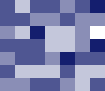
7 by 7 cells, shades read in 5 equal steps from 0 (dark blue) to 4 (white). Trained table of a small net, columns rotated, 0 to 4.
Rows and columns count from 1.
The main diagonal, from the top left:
1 1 0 3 0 3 1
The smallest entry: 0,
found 4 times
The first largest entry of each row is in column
2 3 7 4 1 2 6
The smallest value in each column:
1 1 0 1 0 1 0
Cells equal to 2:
13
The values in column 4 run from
1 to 3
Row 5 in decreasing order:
2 2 1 1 1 1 0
